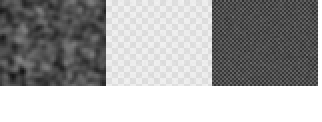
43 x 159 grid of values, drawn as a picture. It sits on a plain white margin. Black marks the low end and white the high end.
The table splits into one row of 3 panels. Panel 1,1: low, blotchy. Panel 1,2: very high, checkered, faint in contrast. Panel 1,3: low, checkered.
